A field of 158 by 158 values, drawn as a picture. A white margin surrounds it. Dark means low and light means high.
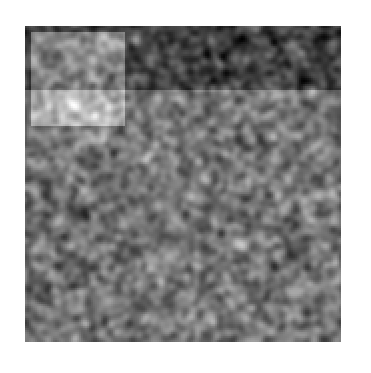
The ninth with the highest average is the top left. In the top left lies a patch that is higher than the rest. No regular stripes run through it. The bottom part is higher, past a seam about 20% of the way down.
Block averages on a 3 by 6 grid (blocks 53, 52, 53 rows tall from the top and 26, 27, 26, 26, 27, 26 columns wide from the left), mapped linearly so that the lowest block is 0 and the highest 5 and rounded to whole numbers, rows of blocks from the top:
5 5 1 0 1 0 | 3 3 3 3 3 3 | 3 3 3 3 3 3
